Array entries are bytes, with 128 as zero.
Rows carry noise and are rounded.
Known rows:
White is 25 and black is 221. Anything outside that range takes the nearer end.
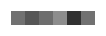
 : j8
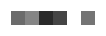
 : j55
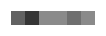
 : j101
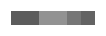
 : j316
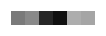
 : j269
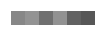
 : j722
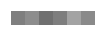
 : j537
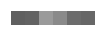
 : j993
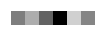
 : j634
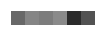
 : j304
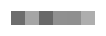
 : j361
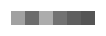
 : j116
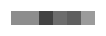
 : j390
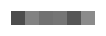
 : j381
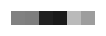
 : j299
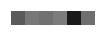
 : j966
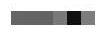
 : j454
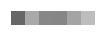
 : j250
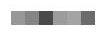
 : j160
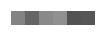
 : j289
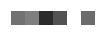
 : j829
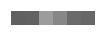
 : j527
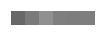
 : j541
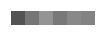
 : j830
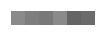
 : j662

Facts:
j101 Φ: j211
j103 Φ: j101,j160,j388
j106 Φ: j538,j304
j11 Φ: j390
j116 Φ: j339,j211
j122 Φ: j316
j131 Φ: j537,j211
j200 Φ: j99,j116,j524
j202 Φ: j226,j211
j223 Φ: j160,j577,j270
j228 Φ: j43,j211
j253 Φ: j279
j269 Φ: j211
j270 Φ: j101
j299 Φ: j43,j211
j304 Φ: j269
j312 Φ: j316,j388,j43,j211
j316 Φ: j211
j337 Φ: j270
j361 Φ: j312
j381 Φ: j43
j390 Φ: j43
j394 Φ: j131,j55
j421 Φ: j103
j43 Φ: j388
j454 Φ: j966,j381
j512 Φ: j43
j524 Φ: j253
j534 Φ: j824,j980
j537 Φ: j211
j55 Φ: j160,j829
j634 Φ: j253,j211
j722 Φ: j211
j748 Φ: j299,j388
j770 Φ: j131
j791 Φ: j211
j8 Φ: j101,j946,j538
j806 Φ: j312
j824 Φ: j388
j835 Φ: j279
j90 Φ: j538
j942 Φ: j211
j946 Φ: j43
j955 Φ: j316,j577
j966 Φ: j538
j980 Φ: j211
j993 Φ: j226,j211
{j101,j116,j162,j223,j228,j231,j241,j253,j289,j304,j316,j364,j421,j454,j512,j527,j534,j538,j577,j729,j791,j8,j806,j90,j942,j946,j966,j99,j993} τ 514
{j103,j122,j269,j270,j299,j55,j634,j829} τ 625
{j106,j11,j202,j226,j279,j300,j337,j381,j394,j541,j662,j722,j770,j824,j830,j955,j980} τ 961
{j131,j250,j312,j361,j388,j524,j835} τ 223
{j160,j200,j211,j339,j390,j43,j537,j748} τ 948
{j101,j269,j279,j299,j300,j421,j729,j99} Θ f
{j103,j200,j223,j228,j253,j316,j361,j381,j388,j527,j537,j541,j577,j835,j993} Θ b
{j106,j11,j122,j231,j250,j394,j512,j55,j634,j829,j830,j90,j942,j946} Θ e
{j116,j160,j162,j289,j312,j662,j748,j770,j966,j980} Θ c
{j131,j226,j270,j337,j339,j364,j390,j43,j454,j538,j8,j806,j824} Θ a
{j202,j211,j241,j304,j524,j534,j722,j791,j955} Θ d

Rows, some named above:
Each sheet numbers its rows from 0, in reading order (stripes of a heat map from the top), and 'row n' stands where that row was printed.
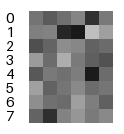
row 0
j8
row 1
j299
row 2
j228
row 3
j116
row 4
j966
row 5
j226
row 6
j770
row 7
j421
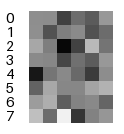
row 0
j390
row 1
j364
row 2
j270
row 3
j390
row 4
j90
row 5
j250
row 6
j211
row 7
j279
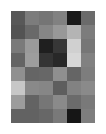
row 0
j966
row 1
j394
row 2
j103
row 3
j122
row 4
j824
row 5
j339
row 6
j226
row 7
j454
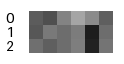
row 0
j223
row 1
j966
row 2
j538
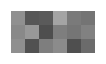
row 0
j337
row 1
j748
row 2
j364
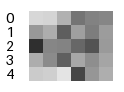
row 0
j524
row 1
j312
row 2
j106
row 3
j131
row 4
j835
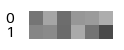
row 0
j388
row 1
j955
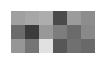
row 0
j200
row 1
j729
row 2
j253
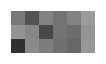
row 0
j300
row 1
j43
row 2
j11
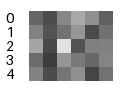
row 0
j577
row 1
j806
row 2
j99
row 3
j729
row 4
j806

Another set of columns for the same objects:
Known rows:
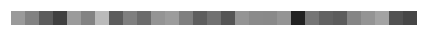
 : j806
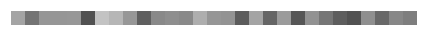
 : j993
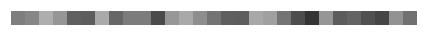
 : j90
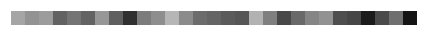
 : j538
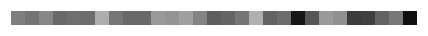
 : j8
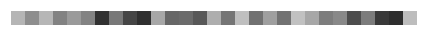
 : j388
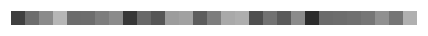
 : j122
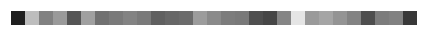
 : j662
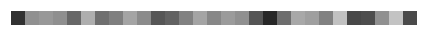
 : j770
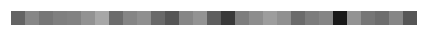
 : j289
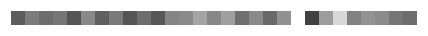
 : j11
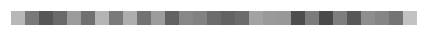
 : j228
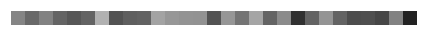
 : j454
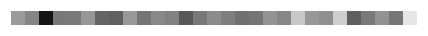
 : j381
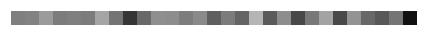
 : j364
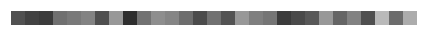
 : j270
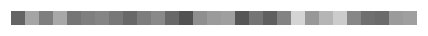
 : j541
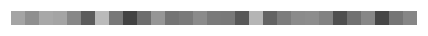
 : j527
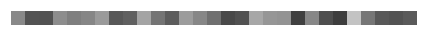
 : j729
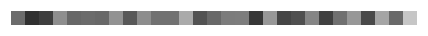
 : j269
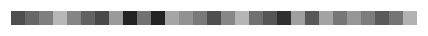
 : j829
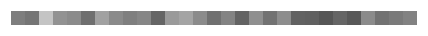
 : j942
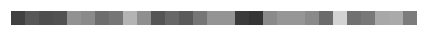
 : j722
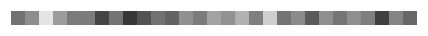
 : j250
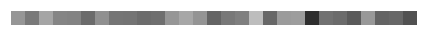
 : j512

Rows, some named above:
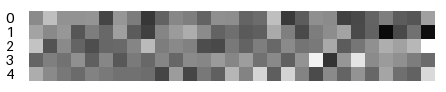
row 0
j577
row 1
j538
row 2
j537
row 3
j11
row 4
j361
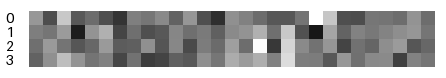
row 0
j211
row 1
j131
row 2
j312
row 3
j250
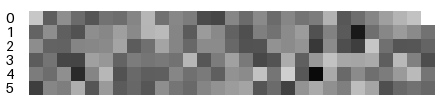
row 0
j537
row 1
j116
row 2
j729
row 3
j226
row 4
j131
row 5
j300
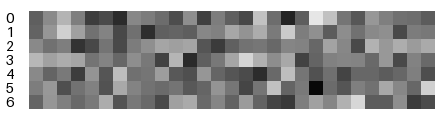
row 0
j160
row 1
j250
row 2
j339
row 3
j835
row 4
j304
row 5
j223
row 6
j824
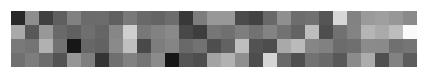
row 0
j955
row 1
j537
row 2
j748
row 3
j524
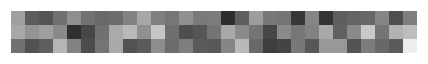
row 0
j101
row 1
j200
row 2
j103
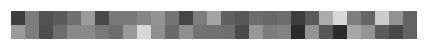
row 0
j337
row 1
j99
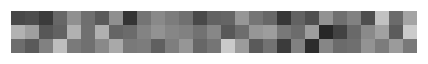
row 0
j270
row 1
j316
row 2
j634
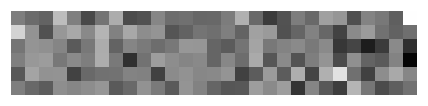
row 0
j103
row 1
j253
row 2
j966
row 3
j364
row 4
j106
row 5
j729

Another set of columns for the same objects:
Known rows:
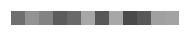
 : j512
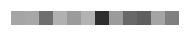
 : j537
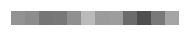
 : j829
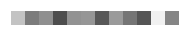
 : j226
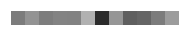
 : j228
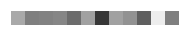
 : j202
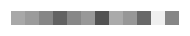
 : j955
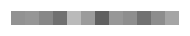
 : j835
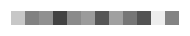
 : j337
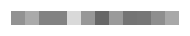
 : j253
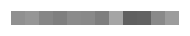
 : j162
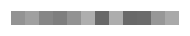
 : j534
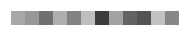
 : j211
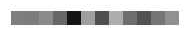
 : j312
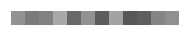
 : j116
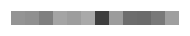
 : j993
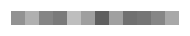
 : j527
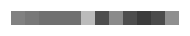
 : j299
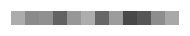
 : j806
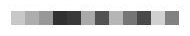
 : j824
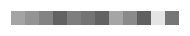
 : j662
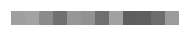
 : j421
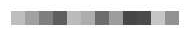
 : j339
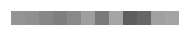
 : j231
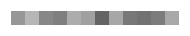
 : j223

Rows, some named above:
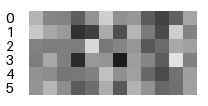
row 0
j270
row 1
j824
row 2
j966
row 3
j381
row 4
j122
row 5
j388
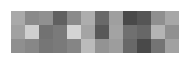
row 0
j806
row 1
j200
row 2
j122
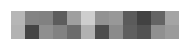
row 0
j270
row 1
j131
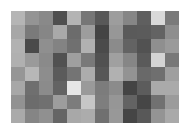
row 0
j279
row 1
j101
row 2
j131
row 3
j300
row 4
j388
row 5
j538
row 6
j634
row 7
j364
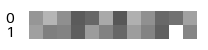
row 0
j388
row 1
j106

